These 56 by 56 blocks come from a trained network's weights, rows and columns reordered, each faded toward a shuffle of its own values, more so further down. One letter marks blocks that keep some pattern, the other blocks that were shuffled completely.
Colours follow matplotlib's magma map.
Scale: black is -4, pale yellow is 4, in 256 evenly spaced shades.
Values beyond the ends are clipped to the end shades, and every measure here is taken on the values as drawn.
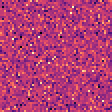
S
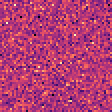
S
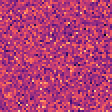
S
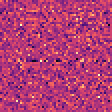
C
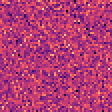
S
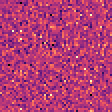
C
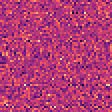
C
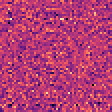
C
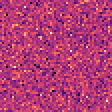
S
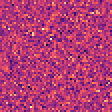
S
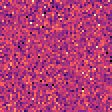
S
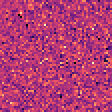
C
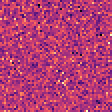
S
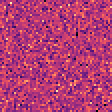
S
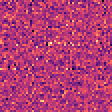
C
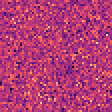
S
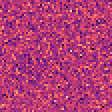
S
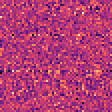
C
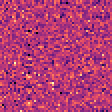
C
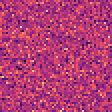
S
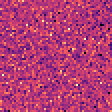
S
